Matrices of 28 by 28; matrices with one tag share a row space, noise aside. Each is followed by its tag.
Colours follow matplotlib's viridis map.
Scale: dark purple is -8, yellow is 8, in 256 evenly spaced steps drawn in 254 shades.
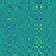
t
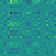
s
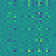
t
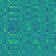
s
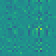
t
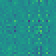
t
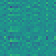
s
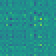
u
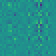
t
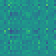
s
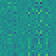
t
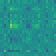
s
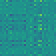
u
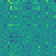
s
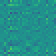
s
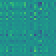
u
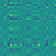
s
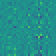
t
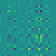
t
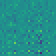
t
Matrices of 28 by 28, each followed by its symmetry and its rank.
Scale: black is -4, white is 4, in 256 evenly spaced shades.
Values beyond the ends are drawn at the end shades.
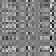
neither, rank two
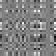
neither, rank two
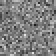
antisymmetric, full rank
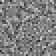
antisymmetric, full rank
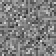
symmetric, full rank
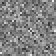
symmetric, full rank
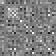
symmetric, rank five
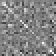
symmetric, rank five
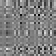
neither, rank two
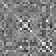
symmetric, rank five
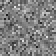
antisymmetric, full rank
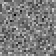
symmetric, full rank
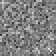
symmetric, full rank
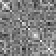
symmetric, rank five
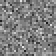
antisymmetric, full rank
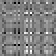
neither, rank two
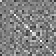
symmetric, rank five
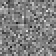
antisymmetric, full rank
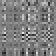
neither, rank two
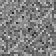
symmetric, full rank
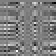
neither, rank two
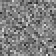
antisymmetric, full rank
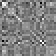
symmetric, rank five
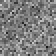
symmetric, full rank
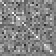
symmetric, rank five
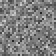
symmetric, full rank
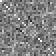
symmetric, full rank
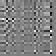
neither, rank two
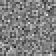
antisymmetric, full rank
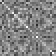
symmetric, rank five
